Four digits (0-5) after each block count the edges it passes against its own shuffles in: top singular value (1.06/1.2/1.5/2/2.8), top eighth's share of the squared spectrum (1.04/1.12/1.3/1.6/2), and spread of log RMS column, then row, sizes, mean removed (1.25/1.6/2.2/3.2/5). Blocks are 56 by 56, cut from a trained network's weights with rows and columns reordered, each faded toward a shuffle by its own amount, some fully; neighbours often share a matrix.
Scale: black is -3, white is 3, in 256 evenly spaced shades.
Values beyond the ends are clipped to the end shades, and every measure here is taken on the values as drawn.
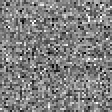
2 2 2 1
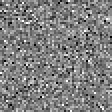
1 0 0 0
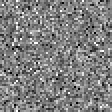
0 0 0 0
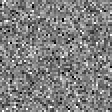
0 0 0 0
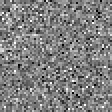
0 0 0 0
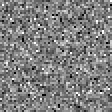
0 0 0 1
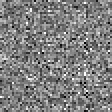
2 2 2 1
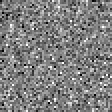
0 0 0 0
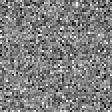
1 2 1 0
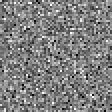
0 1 0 0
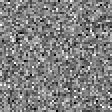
0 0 0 0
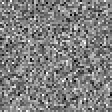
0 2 0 0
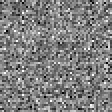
2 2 2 0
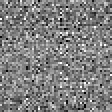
2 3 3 0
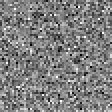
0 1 0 0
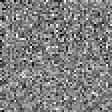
3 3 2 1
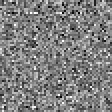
2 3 1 1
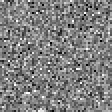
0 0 0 0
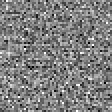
1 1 1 0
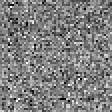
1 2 2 0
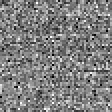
2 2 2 0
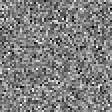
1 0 0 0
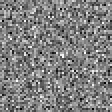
2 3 1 1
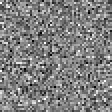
1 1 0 0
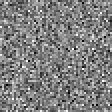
1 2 0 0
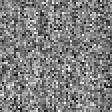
2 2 0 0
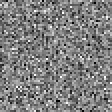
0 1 0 0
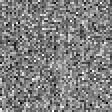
1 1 0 0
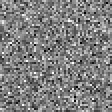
1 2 0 0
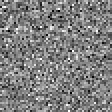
2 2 0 0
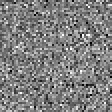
2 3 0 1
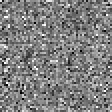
1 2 2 0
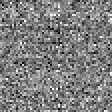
1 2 2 0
